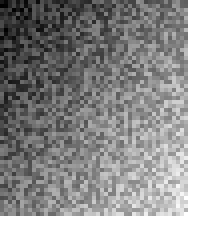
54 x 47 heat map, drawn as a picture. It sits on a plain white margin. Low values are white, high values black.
Odd rows or columns: none. Mirror symmetry: none. Slope: up to the top left. Stripes: none. Ninth with the highest average: top left. Histogram: bell-shaped. Ninth with the lowest average: bottom right.
